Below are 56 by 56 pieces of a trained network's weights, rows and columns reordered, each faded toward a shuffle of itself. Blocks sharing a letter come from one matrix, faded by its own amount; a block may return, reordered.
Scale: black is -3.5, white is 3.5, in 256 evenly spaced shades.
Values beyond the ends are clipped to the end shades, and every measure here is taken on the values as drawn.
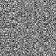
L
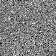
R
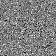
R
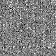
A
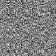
L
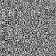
L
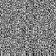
L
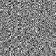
L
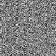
L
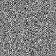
L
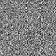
L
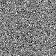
R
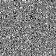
A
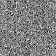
A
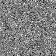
R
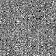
A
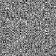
L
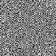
L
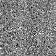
A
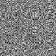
L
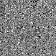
A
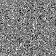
A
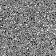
R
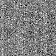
A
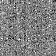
A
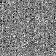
A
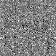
A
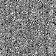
A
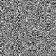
L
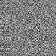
L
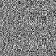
L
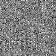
A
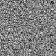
L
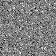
R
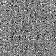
A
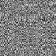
L
